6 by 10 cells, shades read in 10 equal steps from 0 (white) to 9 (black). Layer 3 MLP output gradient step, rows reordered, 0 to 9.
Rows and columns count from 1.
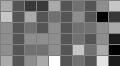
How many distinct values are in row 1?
6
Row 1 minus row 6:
0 0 3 4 3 0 0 0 3 -6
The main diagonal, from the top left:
3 6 5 4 4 6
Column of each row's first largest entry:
3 9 2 10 10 10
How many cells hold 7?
3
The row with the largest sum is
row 2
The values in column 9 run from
1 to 9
